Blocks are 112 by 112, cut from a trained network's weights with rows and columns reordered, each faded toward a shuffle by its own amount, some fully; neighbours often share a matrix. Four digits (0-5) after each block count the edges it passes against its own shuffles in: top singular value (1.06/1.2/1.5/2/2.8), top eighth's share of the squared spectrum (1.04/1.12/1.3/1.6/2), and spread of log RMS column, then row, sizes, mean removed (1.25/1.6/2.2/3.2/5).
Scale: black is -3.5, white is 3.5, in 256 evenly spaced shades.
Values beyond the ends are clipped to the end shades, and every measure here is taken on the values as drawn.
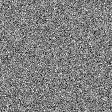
0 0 0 0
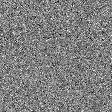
0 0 0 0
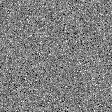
1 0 0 0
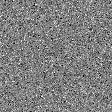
0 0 0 0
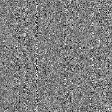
3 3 3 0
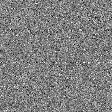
1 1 0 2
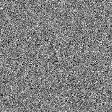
1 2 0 2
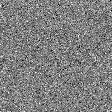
0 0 0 0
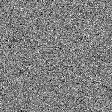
1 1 0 0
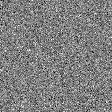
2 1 1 0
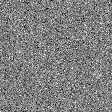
0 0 0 0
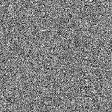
3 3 1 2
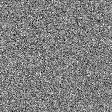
1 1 0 0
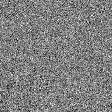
2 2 0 1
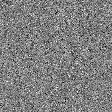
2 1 0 0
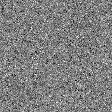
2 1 1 0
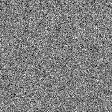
1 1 0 1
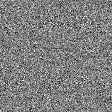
1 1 0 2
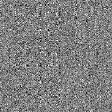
3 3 3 1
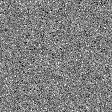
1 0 0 0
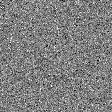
1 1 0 0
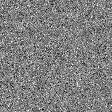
1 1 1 0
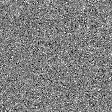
1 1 1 0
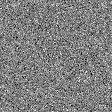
1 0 0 0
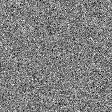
1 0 0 0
